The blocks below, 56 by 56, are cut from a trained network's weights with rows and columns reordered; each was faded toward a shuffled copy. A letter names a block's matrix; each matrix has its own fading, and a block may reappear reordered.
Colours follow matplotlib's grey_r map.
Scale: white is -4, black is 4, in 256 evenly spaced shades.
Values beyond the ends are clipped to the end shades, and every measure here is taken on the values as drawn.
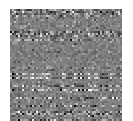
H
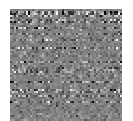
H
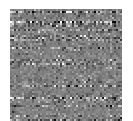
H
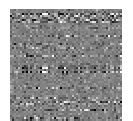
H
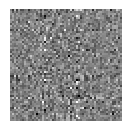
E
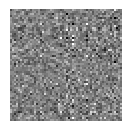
E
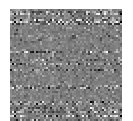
H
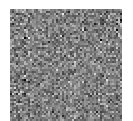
E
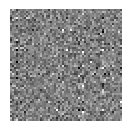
E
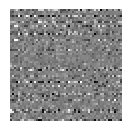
H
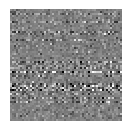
H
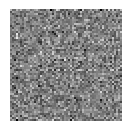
E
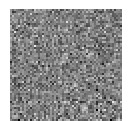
E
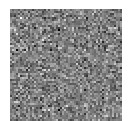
E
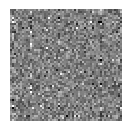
E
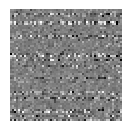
H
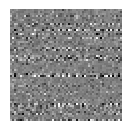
H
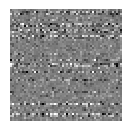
H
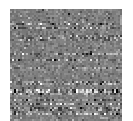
H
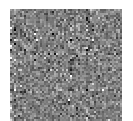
E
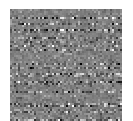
H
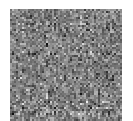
E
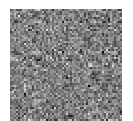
E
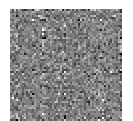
E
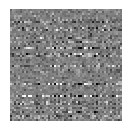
H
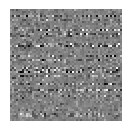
H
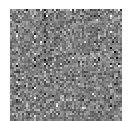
E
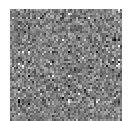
E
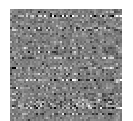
H
